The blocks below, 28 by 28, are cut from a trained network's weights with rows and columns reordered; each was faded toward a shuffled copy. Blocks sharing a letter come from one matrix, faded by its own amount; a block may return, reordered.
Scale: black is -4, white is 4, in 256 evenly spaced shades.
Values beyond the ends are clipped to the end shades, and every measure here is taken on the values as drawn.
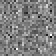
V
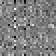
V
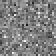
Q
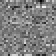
V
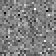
Q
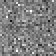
Q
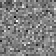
Q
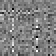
V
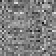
V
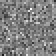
Q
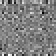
V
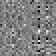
V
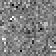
Q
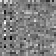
V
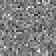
Q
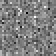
Q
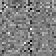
V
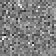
Q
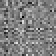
V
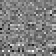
V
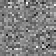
V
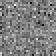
Q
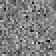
Q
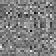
V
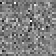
V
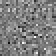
V
